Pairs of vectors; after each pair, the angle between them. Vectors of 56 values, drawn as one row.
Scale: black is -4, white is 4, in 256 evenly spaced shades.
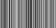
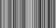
partly opposed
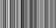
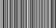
partly aligned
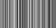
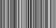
nearly opposite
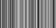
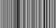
partly opposed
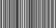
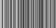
partly opposed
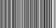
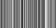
orthogonal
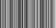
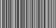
orthogonal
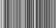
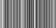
nearly parallel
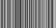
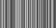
nearly opposite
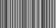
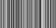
nearly opposite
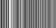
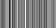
partly opposed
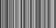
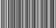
nearly opposite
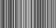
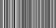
partly opposed
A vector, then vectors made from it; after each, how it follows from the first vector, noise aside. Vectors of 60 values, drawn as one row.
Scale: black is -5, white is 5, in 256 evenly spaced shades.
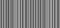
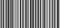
scaled up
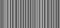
wrapped around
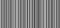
wrapped around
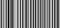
scaled up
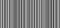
negated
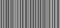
copied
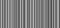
negated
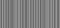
shrunk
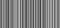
copied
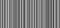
negated
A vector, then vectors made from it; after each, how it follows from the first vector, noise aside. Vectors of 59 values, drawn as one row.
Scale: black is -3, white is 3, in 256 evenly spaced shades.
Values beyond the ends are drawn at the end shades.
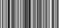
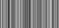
shrunk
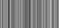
shrunk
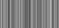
shrunk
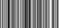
copied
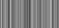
shrunk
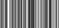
reversed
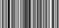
copied
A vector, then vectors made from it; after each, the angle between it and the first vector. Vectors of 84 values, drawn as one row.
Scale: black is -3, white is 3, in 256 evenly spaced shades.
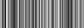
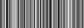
nearly opposite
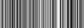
partly aligned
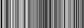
partly opposed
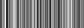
nearly opposite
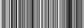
partly aligned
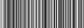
orthogonal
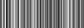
nearly opposite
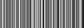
partly opposed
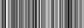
nearly parallel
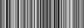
nearly opposite
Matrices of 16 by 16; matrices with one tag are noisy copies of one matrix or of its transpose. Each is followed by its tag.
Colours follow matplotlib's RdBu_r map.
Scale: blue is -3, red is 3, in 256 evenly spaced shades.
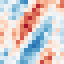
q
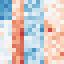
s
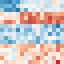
s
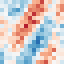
q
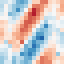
q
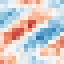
q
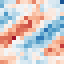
q
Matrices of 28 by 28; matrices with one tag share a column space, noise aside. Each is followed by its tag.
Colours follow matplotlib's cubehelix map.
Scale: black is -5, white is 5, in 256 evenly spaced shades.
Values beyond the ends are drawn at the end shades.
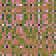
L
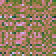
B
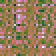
L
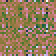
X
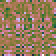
X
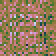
B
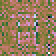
B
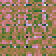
L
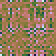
X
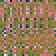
X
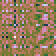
L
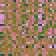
L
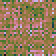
X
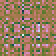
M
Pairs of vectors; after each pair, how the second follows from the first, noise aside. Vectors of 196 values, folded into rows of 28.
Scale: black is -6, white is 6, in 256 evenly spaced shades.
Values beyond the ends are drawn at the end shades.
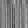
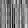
scaled up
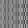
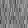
shuffled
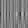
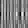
scaled up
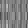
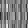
scaled up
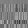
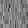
shuffled
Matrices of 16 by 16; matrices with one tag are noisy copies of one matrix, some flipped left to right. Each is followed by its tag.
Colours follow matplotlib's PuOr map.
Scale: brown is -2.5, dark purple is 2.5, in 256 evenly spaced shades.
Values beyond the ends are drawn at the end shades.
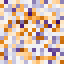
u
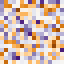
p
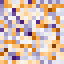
p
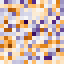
p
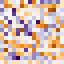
p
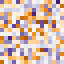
u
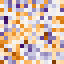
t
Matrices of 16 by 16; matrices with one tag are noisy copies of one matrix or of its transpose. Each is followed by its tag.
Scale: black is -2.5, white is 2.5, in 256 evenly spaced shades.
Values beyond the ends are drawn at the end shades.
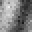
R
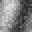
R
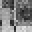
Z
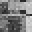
Z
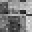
Z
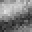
R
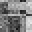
Z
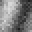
R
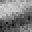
R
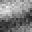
R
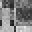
Z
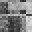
Z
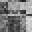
Z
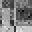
Z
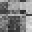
Z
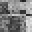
Z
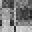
Z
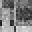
Z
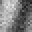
R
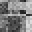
Z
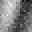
R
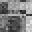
Z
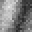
R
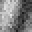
R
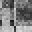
Z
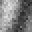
R
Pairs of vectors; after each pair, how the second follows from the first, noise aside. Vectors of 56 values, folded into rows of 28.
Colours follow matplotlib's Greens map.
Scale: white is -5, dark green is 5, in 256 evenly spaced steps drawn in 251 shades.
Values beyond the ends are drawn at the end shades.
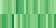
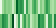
scaled up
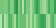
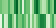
scaled up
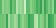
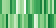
scaled up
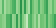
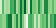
scaled up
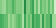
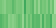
shrunk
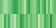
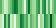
scaled up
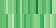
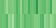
shrunk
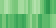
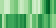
scaled up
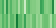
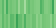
shrunk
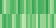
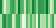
scaled up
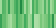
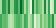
scaled up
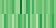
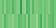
shrunk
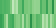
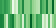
scaled up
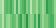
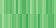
shrunk
